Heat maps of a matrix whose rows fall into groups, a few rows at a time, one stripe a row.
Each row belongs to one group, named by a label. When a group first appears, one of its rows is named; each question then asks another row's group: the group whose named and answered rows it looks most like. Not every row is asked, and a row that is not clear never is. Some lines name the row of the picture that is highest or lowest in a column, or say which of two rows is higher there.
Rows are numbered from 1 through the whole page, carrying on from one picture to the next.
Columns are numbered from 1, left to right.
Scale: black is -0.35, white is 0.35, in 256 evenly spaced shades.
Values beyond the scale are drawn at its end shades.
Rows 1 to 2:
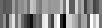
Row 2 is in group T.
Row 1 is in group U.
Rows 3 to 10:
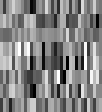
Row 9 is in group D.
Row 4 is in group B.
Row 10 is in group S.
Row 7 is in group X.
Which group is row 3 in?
D
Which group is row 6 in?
X
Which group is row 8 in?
T
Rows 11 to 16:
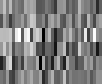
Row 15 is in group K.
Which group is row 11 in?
B
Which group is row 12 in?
S
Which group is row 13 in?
X
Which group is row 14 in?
B
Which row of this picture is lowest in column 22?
15
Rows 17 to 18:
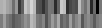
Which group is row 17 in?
B
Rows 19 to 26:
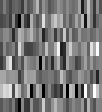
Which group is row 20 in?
U
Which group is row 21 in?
B
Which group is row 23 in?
K
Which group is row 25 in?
X
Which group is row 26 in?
U
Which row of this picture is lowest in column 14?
23
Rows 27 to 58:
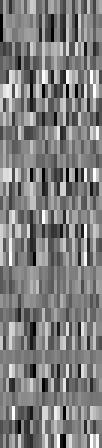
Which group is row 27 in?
S
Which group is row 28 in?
K
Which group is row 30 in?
U
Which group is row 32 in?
T
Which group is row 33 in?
X
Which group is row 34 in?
D
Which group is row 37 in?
S
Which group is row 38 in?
B
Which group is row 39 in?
X
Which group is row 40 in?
B
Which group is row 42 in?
T
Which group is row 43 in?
X
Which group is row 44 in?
D
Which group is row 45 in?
D
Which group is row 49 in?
U
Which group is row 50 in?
D
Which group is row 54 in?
B
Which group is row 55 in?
B
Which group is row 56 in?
T
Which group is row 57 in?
U
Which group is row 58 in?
T
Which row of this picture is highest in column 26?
30
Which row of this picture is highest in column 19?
56
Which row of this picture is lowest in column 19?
35
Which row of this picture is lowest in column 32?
30
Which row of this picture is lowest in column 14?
29
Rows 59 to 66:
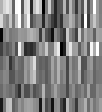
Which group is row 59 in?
X
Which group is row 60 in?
X
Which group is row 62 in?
T
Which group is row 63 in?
S
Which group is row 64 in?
S
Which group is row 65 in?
U
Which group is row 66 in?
K
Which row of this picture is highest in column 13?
59
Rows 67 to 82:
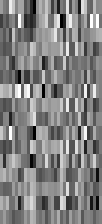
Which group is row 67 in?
D
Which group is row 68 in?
T
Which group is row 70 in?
U
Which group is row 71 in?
B
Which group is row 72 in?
U
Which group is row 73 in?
X
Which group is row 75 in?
S
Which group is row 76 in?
D
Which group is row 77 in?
U
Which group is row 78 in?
D
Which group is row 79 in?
B
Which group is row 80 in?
U
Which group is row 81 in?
B
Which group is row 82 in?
S
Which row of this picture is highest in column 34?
69
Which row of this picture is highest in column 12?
75
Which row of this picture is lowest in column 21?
68
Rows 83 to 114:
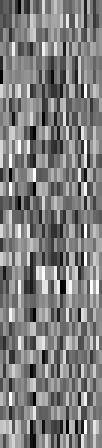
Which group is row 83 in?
U
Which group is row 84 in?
U
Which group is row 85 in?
S
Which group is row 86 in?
T
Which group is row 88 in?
K
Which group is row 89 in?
X
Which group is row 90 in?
B
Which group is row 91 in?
B
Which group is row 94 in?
D
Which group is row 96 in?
D
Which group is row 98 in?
K
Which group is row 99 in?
X
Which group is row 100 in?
K
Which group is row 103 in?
T
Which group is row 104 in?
T
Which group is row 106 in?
S
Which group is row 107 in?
T
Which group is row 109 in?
D
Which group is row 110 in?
S
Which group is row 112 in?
S
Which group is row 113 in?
X
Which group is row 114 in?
D
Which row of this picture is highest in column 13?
102
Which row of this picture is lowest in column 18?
88
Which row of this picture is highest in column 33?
103
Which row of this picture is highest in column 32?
113
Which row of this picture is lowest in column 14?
98
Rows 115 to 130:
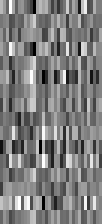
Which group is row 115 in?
D
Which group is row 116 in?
S
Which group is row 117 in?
B
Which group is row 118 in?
D
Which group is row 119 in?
S
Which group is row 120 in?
B
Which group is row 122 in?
S
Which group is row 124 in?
T
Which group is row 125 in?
K
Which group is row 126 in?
T
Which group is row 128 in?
K
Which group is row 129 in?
X
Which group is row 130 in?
S
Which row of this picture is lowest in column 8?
125
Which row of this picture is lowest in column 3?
126
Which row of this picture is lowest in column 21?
126
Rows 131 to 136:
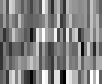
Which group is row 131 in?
T
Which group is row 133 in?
T
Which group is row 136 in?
T
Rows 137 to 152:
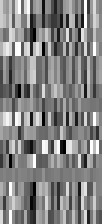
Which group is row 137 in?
X
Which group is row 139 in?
D
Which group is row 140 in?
X
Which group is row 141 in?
S
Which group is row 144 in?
B
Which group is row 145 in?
X
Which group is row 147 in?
T
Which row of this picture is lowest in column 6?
143
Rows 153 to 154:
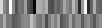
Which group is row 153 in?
D
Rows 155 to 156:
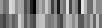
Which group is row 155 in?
D
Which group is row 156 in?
T
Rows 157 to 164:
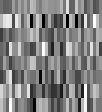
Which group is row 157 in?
U
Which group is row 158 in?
X
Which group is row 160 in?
T
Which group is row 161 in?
S
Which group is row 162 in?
K
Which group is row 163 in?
X
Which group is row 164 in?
D
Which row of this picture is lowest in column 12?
164
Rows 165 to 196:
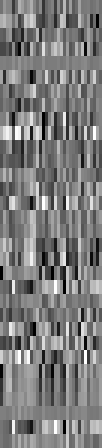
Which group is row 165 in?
B
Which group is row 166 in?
B
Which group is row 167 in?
K
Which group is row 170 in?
D
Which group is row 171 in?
S
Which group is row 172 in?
U
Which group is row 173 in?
B
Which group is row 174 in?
X
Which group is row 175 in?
K
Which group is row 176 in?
K
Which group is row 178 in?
K
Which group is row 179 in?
T
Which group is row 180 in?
S
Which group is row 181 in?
S
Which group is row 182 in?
B
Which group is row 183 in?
B
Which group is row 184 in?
K
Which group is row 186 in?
B
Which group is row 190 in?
X
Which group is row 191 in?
K
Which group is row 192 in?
K
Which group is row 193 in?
K
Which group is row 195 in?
T
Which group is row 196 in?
U
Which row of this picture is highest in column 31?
179
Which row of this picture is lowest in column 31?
183
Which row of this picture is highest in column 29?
190
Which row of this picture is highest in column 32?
174
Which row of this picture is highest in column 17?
174
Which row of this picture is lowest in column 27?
188
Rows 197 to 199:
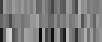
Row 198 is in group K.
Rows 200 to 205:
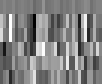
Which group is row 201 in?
D
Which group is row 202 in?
D
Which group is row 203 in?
T
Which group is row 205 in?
S
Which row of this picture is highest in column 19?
203
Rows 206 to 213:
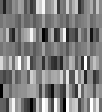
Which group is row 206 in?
T
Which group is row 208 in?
B
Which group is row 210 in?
X
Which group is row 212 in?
K
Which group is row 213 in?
T
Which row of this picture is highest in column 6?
210
